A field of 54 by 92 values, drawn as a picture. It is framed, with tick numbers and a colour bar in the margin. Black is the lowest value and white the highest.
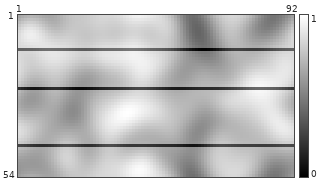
Slope: none. Average level on the scale: 70%. Odd lines: rows 12, 25 and 44. Histogram: skewed, a long tail of low values.
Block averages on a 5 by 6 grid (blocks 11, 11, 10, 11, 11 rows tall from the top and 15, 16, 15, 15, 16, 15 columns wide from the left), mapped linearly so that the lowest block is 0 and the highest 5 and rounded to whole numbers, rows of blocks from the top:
4 4 5 1 2 1 | 4 3 5 1 1 4 | 1 1 4 2 3 5 | 3 3 5 2 2 5 | 1 3 4 0 3 1
